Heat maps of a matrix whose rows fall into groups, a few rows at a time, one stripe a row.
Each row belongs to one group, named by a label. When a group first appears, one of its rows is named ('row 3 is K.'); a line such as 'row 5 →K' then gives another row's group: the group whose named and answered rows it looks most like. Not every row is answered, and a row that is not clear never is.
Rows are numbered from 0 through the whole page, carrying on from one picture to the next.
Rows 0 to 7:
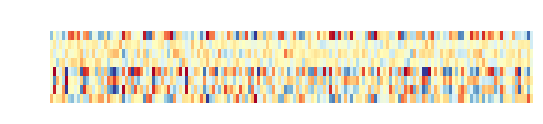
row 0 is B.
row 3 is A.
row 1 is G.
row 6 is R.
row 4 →R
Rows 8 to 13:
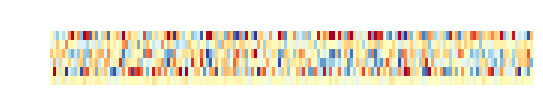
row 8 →B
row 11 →G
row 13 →A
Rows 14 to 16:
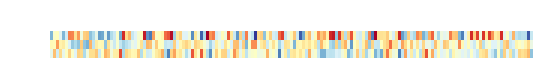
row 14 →B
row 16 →G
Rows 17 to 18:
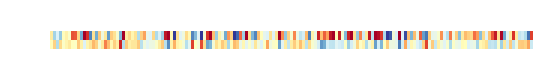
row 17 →B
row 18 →G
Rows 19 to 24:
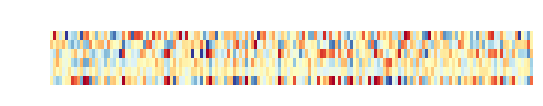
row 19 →R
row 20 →G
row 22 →G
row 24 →B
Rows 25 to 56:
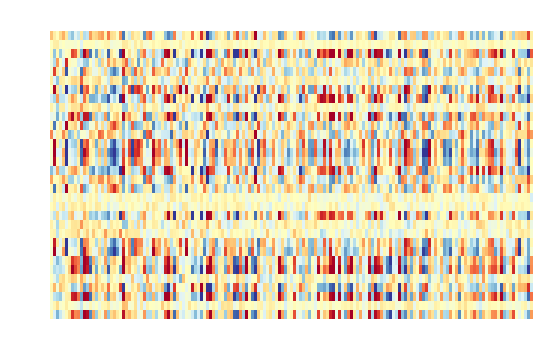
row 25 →G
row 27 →B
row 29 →R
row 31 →R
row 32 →B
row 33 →A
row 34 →B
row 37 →R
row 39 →R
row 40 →B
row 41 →G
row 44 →A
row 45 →B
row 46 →A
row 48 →R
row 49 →R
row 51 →B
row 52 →A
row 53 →G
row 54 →B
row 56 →B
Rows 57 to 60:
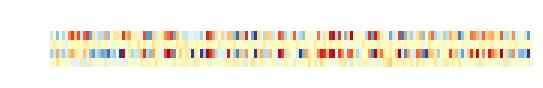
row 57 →B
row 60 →G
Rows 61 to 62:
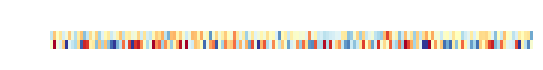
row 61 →G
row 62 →R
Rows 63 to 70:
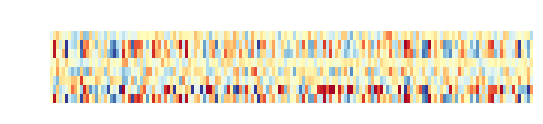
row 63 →G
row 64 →R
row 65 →R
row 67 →G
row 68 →A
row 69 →B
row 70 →R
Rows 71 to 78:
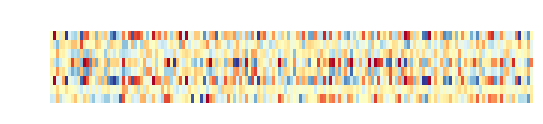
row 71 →R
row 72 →A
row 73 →G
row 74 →B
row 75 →G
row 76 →R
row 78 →B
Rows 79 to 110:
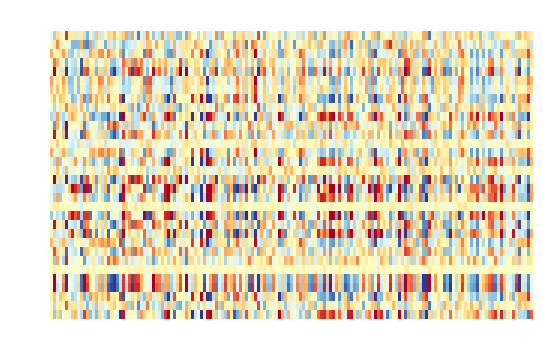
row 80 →G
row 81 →G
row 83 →R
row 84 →G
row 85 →G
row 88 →B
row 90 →R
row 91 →G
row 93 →B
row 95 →R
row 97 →B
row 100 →R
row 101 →B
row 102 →G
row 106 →R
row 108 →G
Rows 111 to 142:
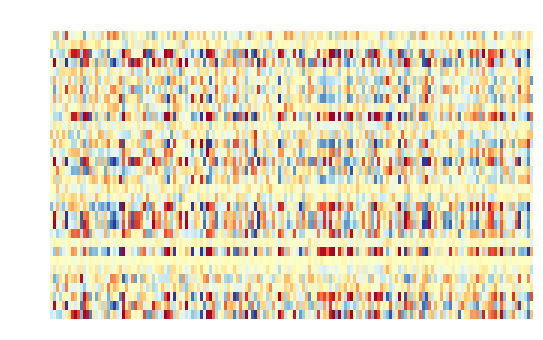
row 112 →A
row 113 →B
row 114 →R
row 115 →A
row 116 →G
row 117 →A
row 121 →G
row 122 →G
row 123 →G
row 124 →B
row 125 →R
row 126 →G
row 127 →G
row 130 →B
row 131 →R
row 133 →B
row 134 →G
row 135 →B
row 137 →G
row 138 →A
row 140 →B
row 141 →R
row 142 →B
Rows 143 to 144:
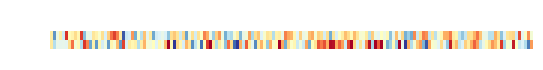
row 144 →B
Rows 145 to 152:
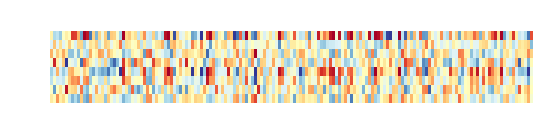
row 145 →B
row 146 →G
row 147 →G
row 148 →R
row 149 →B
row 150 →B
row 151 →A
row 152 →G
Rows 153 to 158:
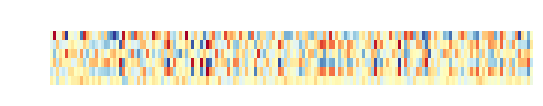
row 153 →R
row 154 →B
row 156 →G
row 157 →B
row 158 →A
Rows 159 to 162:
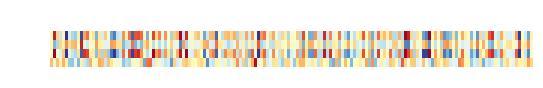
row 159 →R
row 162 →G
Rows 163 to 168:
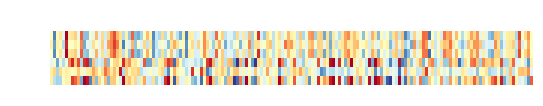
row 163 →A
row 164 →A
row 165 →A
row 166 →B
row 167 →G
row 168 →B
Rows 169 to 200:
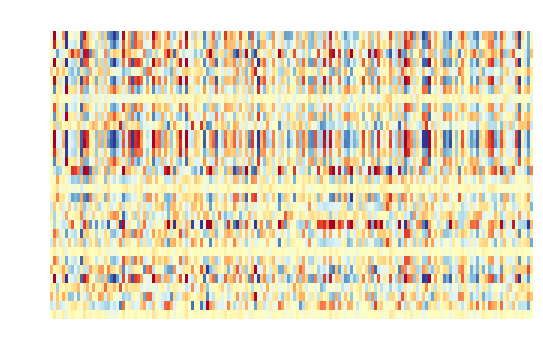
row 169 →R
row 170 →R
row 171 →B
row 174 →R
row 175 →A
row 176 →G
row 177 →R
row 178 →A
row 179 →G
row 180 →R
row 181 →R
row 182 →R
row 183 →A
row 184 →B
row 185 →G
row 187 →G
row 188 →G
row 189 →A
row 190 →B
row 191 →R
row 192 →G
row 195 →G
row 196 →R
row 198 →G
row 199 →B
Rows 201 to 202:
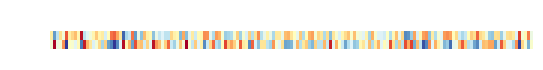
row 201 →A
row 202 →R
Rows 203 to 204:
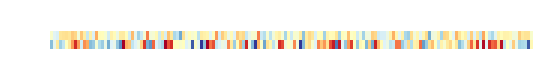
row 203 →A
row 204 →B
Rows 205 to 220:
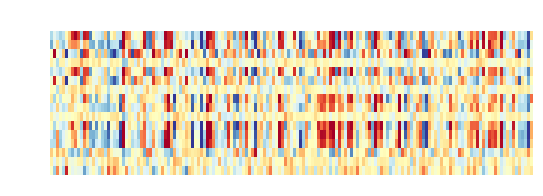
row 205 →B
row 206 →B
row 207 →R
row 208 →A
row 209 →B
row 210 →R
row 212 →B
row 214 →A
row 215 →B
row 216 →B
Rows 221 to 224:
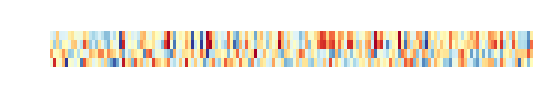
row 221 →B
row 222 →B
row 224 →R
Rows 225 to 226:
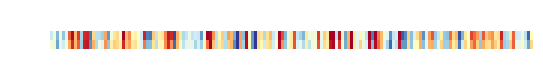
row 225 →B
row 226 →B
